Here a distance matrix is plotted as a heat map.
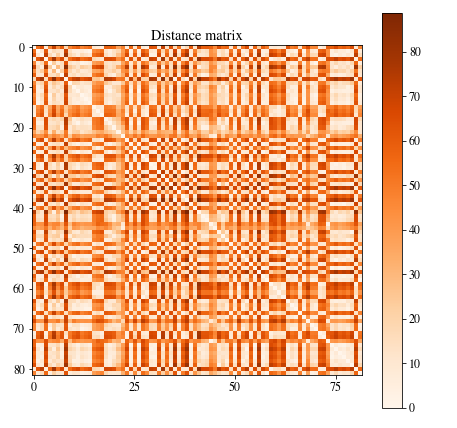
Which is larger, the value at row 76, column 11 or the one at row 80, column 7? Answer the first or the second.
the second
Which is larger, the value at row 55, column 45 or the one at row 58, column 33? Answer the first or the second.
the second
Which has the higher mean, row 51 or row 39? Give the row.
51
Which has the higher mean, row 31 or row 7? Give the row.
31
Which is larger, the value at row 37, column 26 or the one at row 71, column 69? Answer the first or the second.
the first
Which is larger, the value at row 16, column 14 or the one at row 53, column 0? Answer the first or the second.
the second
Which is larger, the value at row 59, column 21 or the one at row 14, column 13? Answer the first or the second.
the first
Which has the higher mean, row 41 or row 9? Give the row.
41
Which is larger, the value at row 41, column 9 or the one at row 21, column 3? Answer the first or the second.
the second
